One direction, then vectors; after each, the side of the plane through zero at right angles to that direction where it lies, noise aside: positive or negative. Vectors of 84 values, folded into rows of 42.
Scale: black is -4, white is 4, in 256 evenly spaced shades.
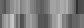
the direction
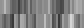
negative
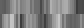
positive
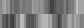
negative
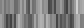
negative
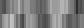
positive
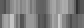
positive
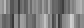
negative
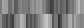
negative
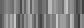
positive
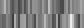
negative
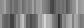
negative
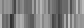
negative
